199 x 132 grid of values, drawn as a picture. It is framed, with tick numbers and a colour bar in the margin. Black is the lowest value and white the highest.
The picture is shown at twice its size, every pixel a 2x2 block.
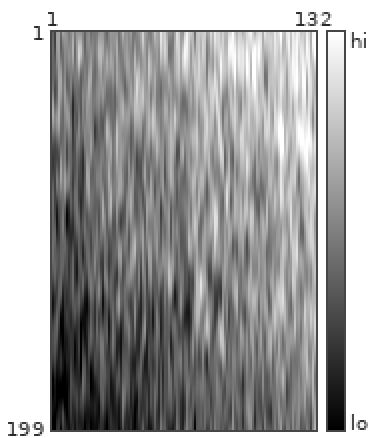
Ninth with the highest average: top right. Slope: up to the top right. Histogram: bell-shaped. Ninth with the lowest average: bottom left. Grain: streaks running down.
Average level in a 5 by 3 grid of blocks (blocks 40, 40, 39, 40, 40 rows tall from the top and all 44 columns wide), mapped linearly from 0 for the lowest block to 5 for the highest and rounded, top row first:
345 / 234 / 233 / 123 / 012
